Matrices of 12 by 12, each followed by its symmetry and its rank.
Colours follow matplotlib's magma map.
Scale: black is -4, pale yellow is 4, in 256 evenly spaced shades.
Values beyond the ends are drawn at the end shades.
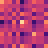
symmetric, rank two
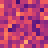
neither, full rank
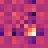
symmetric, rank two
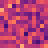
neither, full rank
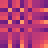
symmetric, rank one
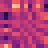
antisymmetric, rank two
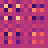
symmetric, rank one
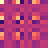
symmetric, rank one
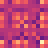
symmetric, rank two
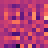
antisymmetric, rank two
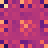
symmetric, rank two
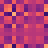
symmetric, rank one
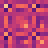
symmetric, rank two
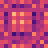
symmetric, rank two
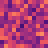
neither, full rank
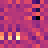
antisymmetric, rank two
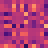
antisymmetric, rank two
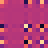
symmetric, rank one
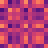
symmetric, rank one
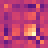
symmetric, rank two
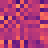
antisymmetric, rank two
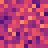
neither, full rank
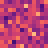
neither, full rank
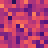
neither, full rank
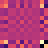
symmetric, rank one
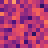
neither, full rank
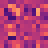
antisymmetric, rank two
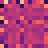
antisymmetric, rank two
